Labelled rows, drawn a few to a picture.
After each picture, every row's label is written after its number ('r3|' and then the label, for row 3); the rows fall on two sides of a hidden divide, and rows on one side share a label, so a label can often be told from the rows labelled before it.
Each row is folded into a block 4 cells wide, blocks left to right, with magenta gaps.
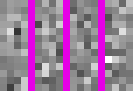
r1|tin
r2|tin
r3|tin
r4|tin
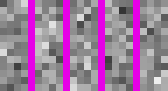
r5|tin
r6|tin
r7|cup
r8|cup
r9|tin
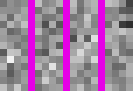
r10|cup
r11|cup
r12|tin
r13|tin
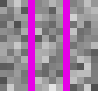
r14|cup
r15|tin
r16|cup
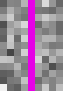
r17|tin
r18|tin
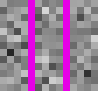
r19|cup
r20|tin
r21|cup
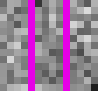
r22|cup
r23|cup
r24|cup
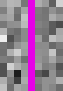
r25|cup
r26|cup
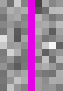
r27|tin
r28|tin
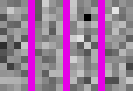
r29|cup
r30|tin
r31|tin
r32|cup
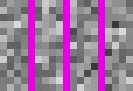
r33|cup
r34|tin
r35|cup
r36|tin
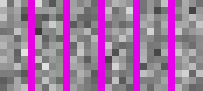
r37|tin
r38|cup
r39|tin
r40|cup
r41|tin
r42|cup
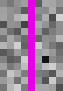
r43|cup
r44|cup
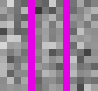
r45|tin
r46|tin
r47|tin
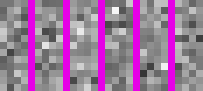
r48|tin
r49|tin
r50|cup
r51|tin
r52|cup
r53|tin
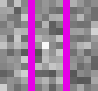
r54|cup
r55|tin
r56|tin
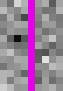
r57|tin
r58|cup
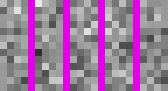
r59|cup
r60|tin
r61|tin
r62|tin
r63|cup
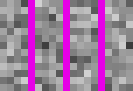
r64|tin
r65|cup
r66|cup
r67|tin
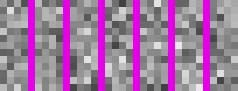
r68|cup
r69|cup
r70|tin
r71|cup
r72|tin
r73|cup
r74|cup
